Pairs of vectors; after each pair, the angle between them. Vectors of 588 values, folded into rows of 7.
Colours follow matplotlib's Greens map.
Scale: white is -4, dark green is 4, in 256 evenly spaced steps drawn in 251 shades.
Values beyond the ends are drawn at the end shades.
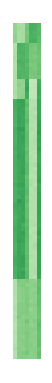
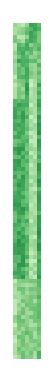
nearly parallel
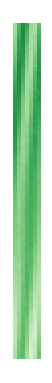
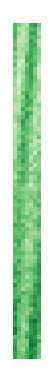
nearly opposite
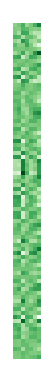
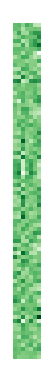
nearly opposite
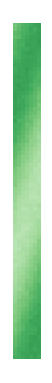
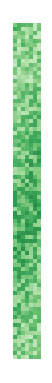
partly opposed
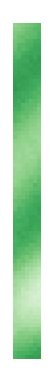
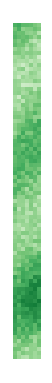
nearly opposite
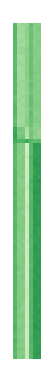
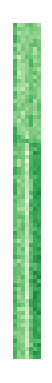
nearly parallel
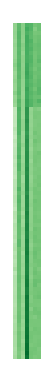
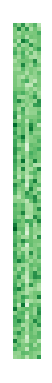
partly opposed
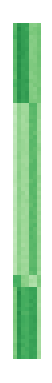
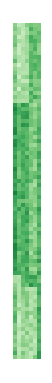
nearly opposite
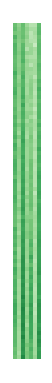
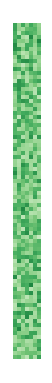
orthogonal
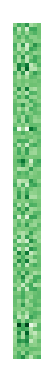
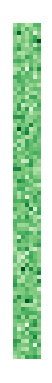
partly opposed
